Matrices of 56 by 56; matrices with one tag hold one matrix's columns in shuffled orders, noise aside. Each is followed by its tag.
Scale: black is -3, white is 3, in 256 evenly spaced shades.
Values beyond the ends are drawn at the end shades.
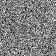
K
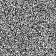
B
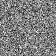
B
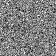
K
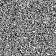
B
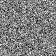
K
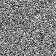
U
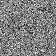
K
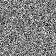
U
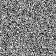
B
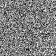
B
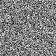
U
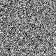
B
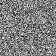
B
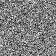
U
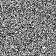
B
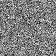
U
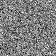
K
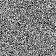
U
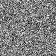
U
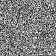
B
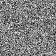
U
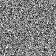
B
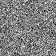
K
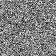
U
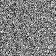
B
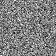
K
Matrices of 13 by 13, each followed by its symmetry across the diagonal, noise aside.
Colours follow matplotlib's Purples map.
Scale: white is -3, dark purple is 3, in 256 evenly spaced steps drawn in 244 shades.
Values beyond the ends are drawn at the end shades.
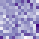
antisymmetric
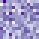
antisymmetric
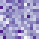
neither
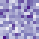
antisymmetric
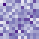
symmetric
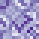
symmetric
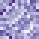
symmetric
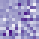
antisymmetric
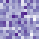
neither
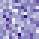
neither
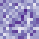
symmetric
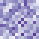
symmetric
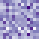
antisymmetric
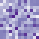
symmetric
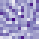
antisymmetric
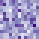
neither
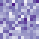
neither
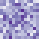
symmetric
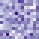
neither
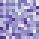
antisymmetric
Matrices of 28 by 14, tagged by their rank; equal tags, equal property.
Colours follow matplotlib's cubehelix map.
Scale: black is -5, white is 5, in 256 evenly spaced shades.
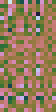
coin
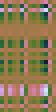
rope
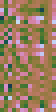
coin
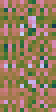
coin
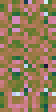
coin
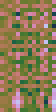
coin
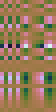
rope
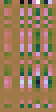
rope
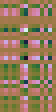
rope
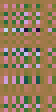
rope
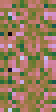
coin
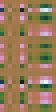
rope
